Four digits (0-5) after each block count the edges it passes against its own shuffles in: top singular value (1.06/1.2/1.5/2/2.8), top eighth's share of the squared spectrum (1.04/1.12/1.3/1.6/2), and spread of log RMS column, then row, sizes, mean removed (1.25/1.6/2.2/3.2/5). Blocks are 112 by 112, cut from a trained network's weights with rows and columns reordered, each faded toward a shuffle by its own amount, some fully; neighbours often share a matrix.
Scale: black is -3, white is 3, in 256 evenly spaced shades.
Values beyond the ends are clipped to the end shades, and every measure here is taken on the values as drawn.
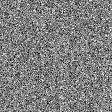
2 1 0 0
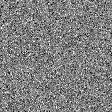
2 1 0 0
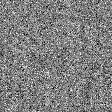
2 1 0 0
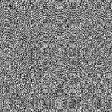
5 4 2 2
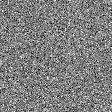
0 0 0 0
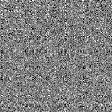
4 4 2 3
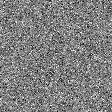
0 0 0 0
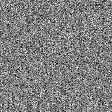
3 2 0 1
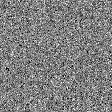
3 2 0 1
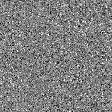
3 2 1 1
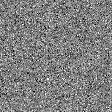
3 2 0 1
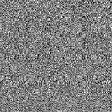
4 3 2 2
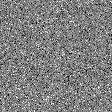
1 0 0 0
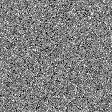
2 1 0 0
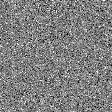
3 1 0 1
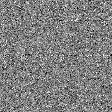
3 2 0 1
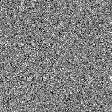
3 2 0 1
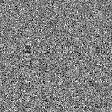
4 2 0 2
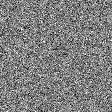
0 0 0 0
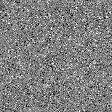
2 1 0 0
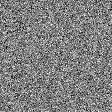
1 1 0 0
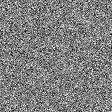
2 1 0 0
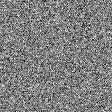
1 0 0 0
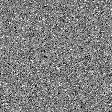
2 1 0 0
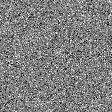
2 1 0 0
